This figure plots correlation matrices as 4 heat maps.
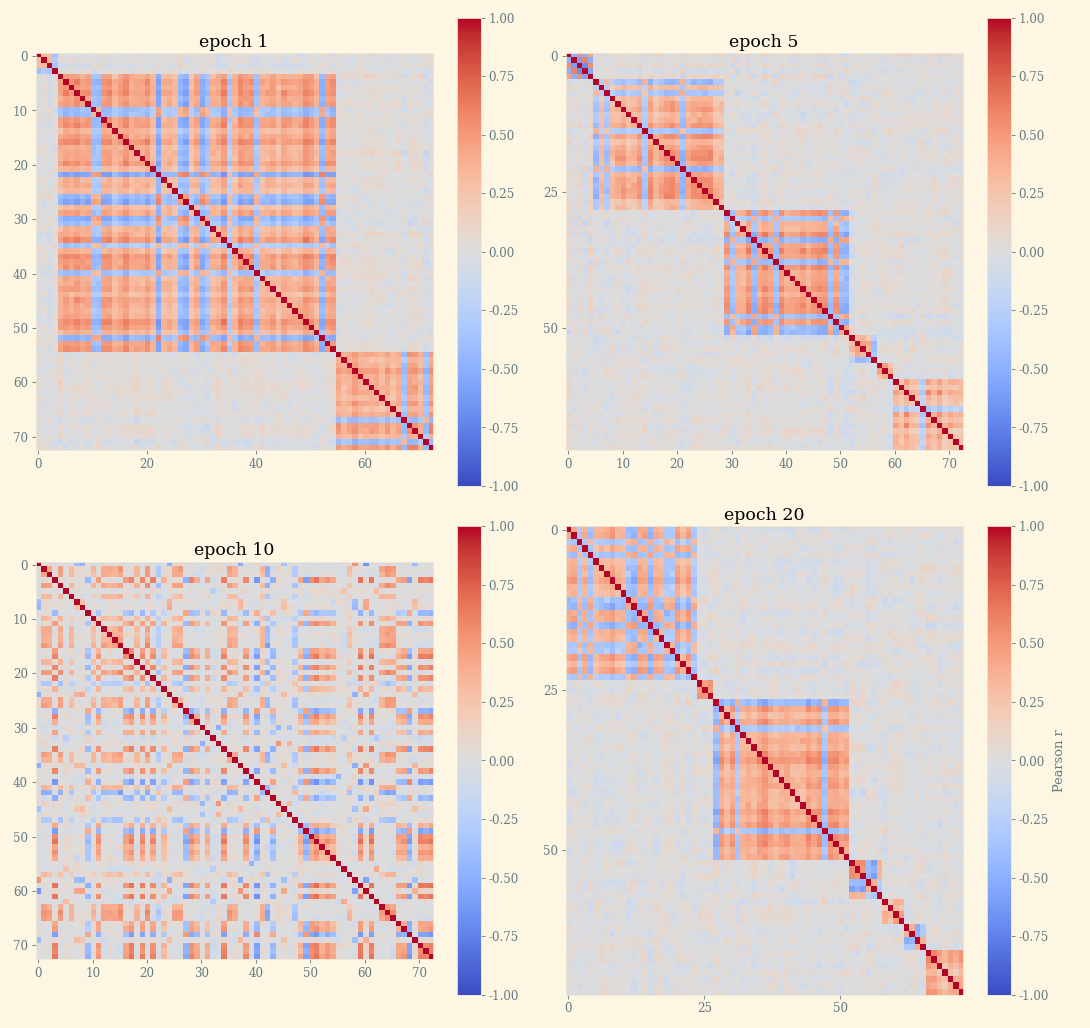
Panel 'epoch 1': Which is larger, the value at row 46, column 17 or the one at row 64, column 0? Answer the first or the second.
the first
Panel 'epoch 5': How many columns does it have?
73
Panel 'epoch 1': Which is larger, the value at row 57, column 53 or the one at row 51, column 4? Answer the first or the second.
the second
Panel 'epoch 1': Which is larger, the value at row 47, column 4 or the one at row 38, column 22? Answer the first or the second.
the first
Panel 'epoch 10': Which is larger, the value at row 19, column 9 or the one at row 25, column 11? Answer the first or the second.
the second
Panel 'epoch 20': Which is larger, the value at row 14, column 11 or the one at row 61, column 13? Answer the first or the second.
the second
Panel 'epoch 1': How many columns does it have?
73
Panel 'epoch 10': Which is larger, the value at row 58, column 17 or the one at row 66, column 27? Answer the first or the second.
the first
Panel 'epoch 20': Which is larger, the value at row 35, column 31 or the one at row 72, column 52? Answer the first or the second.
the second
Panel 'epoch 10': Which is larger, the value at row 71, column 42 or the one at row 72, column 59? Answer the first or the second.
the second
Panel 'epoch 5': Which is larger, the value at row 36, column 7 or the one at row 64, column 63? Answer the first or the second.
the second
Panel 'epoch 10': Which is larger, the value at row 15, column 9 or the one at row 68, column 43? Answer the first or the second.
the second
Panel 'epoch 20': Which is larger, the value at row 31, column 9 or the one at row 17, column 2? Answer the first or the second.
the first
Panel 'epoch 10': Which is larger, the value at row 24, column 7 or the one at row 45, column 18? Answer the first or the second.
the first
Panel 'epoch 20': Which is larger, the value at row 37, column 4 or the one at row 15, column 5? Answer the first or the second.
the first
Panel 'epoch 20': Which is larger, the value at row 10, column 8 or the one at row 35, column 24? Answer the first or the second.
the first
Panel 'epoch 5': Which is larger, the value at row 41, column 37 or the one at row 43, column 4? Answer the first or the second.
the first
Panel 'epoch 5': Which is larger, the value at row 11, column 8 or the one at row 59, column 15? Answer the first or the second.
the first
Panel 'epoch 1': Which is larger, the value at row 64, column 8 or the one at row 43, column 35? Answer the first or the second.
the first
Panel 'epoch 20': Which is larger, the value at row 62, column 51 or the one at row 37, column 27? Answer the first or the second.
the first
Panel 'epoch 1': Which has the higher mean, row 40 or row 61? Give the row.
61
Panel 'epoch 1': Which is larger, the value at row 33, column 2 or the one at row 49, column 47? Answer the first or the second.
the second
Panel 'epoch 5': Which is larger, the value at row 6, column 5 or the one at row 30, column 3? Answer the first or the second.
the second
